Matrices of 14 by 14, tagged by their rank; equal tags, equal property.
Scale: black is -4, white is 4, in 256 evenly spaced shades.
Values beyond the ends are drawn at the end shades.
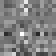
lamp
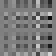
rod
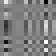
rod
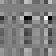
rod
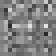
lamp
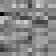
lamp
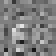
lamp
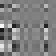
rod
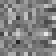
lamp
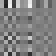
rod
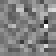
lamp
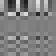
rod
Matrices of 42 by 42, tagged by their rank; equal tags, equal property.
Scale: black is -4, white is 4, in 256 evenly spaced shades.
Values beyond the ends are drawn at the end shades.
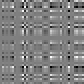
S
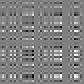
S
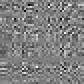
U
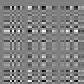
S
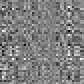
U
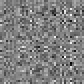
U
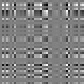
S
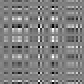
S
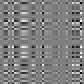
S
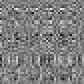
U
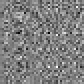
U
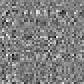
U
